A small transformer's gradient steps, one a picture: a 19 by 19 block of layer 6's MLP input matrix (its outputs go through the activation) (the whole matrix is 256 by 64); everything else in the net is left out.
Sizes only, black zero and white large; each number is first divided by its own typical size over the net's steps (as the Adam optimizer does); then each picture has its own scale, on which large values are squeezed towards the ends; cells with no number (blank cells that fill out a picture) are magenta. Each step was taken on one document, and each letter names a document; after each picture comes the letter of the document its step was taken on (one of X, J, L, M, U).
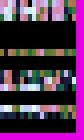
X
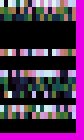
X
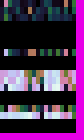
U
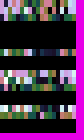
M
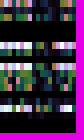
M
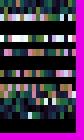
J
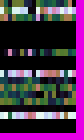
J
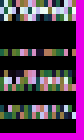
X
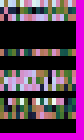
X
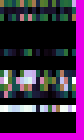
M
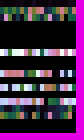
J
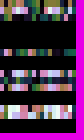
U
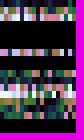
J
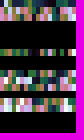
M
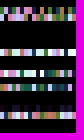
J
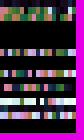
J
